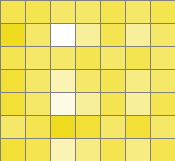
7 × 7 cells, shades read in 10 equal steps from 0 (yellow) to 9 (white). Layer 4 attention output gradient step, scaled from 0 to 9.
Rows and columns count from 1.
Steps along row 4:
up up down down up down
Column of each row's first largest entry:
3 3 2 3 3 1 3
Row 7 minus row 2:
1 -1 -3 -1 0 -1 -1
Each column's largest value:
3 3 9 5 3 5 3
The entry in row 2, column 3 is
9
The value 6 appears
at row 4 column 3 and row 7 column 3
